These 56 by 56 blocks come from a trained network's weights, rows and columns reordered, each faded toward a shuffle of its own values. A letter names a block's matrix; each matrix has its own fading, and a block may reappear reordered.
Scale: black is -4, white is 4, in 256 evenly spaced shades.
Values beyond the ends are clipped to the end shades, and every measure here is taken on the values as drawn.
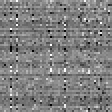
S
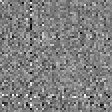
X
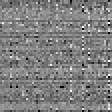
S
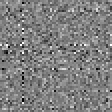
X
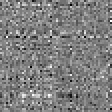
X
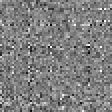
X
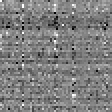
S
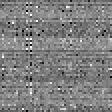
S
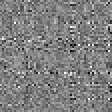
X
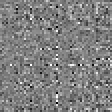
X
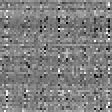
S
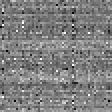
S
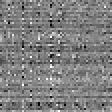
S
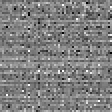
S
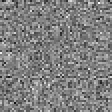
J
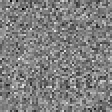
J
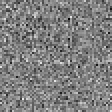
J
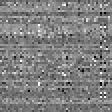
S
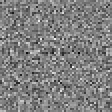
J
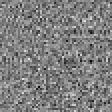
J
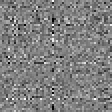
X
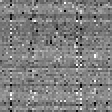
S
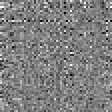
X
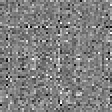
X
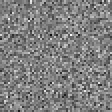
J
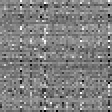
S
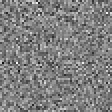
J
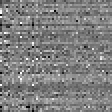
S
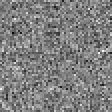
J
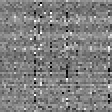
S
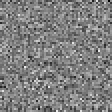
J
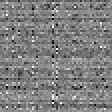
S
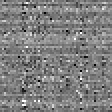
S
